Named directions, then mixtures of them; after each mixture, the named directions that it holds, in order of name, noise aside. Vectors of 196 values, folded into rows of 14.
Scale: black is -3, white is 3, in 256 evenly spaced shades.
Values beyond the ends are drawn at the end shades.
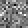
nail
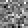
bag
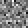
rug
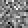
bag, nail, rug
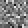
bag, nail, rug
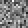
bag, nail, rug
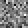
bag, nail, rug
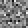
rug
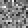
bag, rug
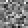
bag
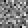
bag, nail, rug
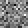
bag, nail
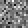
nail, rug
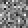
bag, nail, rug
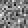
bag, nail, rug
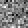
bag, rug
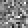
bag, rug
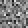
rug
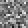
bag, rug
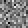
nail, rug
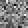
bag, nail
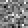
bag
